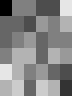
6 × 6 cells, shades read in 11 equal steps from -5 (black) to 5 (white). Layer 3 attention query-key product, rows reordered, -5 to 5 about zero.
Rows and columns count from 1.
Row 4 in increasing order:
-1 0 1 2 2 2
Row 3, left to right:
-1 0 1 -1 0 0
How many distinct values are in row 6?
4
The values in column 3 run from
-2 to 2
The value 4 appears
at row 1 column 6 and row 5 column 1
